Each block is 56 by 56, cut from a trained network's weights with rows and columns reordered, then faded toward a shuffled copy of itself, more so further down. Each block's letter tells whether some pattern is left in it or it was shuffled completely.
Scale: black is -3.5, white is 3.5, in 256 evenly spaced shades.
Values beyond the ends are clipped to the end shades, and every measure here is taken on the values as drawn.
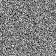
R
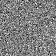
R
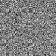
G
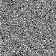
G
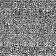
G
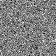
R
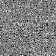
G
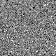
R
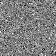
R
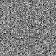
G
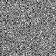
G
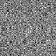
G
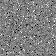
R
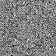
G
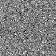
G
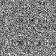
G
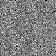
G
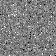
R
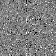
G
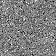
R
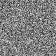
R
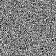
G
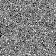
R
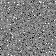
R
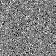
R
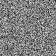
R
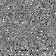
G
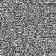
G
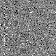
G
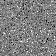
R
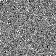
R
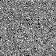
G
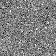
R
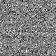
G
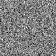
G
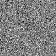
G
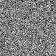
G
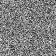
R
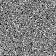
R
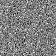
R
